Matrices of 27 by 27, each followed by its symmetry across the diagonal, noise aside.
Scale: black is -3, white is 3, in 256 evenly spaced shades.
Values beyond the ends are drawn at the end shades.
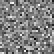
neither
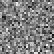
antisymmetric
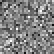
symmetric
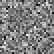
symmetric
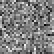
antisymmetric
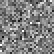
symmetric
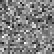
neither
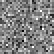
neither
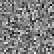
antisymmetric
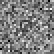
symmetric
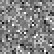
symmetric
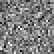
neither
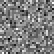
symmetric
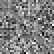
antisymmetric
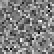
symmetric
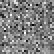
antisymmetric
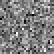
neither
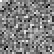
symmetric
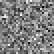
neither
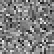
antisymmetric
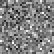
symmetric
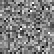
neither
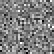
antisymmetric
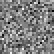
antisymmetric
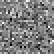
neither
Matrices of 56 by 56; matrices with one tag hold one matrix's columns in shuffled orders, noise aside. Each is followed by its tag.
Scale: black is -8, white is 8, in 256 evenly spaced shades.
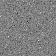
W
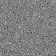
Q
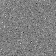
Q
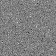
Q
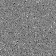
Q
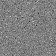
W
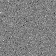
W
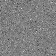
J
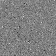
Q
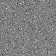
J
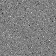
W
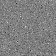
Q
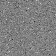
J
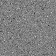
W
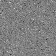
J
